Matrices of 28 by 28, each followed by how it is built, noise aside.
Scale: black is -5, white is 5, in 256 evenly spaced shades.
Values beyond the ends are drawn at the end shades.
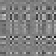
low rank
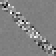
banded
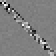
banded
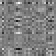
low rank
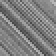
Toeplitz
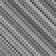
Toeplitz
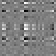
low rank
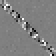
banded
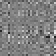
low rank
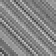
Toeplitz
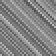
Toeplitz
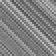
Toeplitz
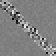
banded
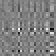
low rank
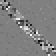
banded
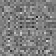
low rank
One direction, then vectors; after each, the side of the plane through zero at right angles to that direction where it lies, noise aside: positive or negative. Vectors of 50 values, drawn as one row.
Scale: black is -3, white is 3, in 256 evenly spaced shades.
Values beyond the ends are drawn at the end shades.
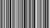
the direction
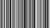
positive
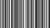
negative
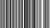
positive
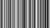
positive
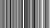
positive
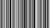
positive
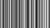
negative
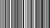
negative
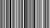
positive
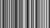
negative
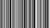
positive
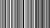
negative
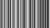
positive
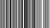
positive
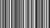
negative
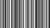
negative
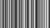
negative
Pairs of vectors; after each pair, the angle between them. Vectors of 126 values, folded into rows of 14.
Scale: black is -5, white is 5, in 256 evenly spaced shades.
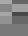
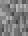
partly aligned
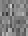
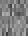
nearly opposite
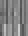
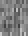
partly opposed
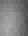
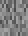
orthogonal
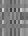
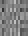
nearly opposite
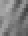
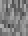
orthogonal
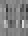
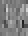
nearly opposite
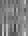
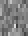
partly opposed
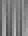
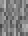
partly aligned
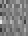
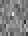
partly aligned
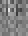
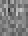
nearly opposite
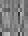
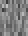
partly aligned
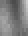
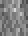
partly opposed
